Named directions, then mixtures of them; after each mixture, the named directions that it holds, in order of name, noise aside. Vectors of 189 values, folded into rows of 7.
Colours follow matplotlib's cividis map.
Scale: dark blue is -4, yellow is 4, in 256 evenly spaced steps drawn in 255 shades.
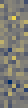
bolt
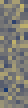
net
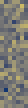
net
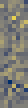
bolt, net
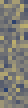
net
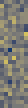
bolt, net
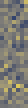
bolt, net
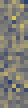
bolt, net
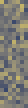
net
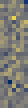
bolt, net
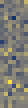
bolt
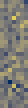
bolt, net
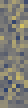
bolt, net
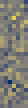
bolt, net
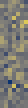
bolt, net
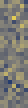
bolt, net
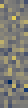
bolt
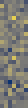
bolt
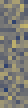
net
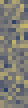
net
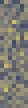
net
